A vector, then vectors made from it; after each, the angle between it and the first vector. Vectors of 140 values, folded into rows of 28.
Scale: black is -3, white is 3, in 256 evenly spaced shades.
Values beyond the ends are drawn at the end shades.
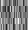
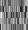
orthogonal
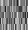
partly aligned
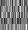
partly opposed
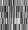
partly aligned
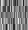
nearly parallel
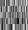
partly opposed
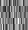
nearly parallel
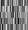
nearly opposite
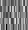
partly aligned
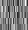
orthogonal
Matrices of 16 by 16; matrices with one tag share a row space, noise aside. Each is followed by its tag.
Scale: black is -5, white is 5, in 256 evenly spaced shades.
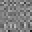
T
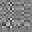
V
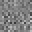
T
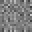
T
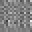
T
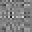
V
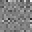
T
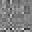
V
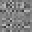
V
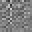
V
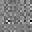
T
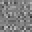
T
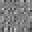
T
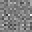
T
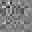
V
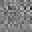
T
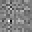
V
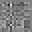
V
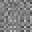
T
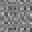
T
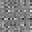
T
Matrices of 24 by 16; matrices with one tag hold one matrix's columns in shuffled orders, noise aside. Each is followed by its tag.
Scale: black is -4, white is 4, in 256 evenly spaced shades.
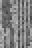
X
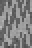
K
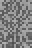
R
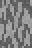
K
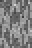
K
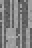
X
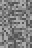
R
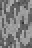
K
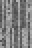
X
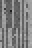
X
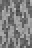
K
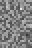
R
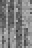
X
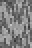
K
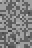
R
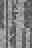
X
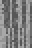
X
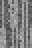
X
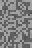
R
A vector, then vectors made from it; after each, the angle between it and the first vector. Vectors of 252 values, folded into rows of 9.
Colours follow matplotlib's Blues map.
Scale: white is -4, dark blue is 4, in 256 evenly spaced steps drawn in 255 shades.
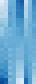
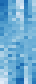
nearly opposite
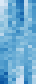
nearly parallel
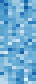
partly opposed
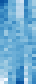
nearly opposite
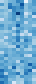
partly aligned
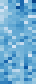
partly aligned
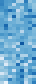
partly opposed
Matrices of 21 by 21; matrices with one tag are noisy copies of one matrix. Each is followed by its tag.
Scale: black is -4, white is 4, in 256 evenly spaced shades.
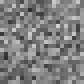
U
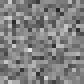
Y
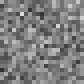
U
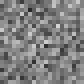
U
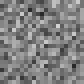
U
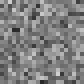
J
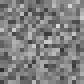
U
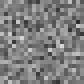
Y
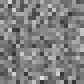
J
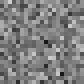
J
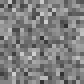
J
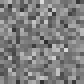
J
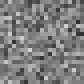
Y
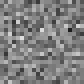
Y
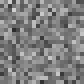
J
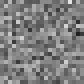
Y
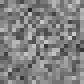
U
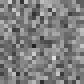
J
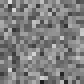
J
